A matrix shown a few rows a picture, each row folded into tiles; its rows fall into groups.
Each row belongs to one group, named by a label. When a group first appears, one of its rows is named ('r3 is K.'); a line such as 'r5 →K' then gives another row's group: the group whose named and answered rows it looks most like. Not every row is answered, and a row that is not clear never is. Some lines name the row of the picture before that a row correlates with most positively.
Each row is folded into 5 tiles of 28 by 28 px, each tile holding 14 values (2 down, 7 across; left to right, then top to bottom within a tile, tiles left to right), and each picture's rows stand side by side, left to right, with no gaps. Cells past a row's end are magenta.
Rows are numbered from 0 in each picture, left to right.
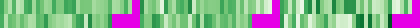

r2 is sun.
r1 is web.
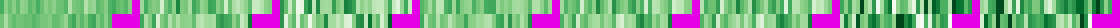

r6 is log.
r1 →sun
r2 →sun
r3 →sun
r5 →sun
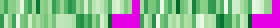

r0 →sun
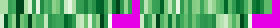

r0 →log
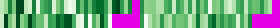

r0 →log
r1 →web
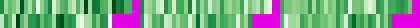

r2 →web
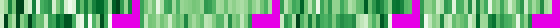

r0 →log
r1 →sun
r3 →web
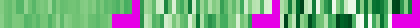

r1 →web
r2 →log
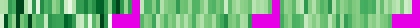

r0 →log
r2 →web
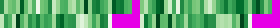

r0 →log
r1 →log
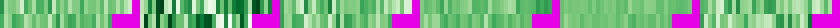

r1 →log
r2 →web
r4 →web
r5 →sun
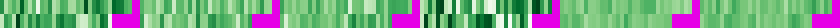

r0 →log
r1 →web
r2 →web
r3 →log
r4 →web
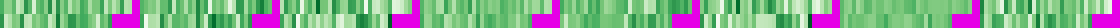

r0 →web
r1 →web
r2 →sun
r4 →web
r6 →sun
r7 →web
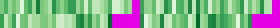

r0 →sun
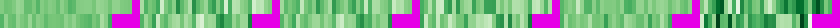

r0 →sun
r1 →sun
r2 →sun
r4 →sun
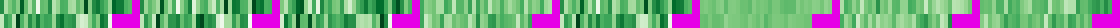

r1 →log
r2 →log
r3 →web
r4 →log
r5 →web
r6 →sun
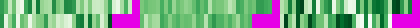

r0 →sun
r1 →web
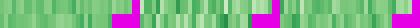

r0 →sun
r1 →sun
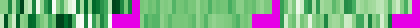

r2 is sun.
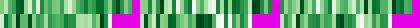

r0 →log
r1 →log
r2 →log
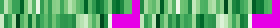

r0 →log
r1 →log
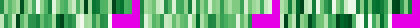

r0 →log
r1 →web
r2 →log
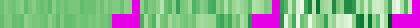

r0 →web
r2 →sun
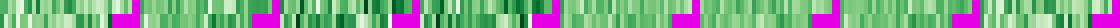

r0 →sun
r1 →web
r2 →log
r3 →log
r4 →web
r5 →sun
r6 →web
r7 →sun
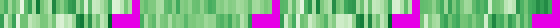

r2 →sun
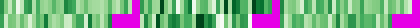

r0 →sun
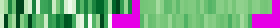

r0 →log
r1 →sun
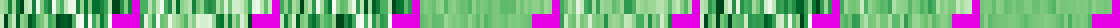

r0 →log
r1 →sun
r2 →log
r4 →sun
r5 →log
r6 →web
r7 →sun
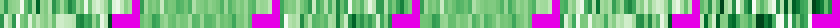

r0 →sun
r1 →web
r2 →web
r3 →web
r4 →sun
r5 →log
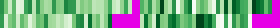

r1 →log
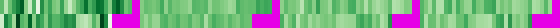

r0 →log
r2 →sun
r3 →sun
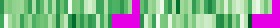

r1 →sun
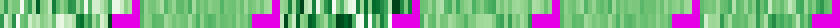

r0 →sun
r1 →web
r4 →web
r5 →web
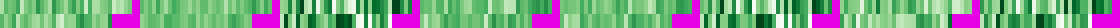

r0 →sun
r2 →log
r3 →web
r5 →log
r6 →sun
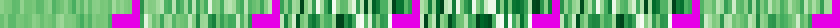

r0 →sun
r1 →web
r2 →log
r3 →log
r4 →log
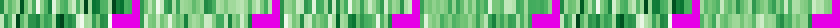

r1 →sun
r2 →web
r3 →web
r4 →log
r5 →sun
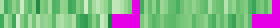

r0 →sun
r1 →web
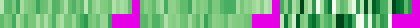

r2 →log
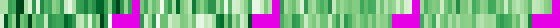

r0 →log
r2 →web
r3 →sun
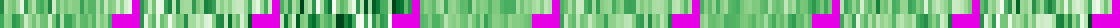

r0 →web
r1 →sun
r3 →web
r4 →sun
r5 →web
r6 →sun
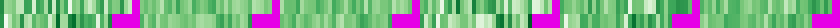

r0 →web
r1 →sun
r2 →sun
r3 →sun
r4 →web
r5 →web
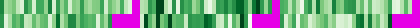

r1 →log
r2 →sun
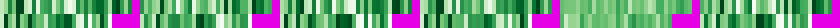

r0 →log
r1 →log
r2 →log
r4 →web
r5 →log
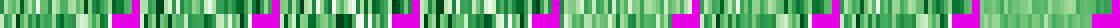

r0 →log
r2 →log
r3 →log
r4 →web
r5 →log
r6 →log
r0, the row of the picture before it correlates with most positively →1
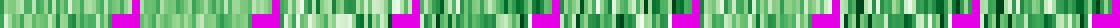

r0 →web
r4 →log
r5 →web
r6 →log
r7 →log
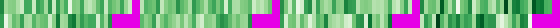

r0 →web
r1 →sun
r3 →log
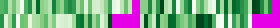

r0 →sun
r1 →log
